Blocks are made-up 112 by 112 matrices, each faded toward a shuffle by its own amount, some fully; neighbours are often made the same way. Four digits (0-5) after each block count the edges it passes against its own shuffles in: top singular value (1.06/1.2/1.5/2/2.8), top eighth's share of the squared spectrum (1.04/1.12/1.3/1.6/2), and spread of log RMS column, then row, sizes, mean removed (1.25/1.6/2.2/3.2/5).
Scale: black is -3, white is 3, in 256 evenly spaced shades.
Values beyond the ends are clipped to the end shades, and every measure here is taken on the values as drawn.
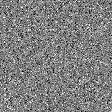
3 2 0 0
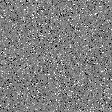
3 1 0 0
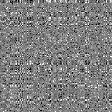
5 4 3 3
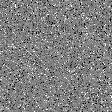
2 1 0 0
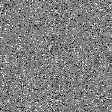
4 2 1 1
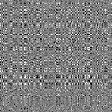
5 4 4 4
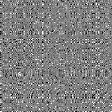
5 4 3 3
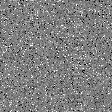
3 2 1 1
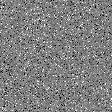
3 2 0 1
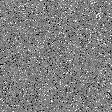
0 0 0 0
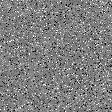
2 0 0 0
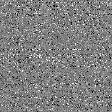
1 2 2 3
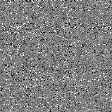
1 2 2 3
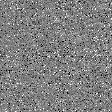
1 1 1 2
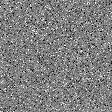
0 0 0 0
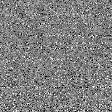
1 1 0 3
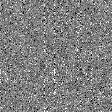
3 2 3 0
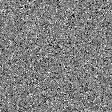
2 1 0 0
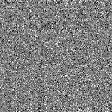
3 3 1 1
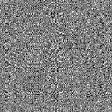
4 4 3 3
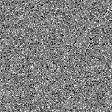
4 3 1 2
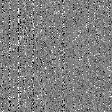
2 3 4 0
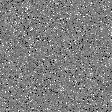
0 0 0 0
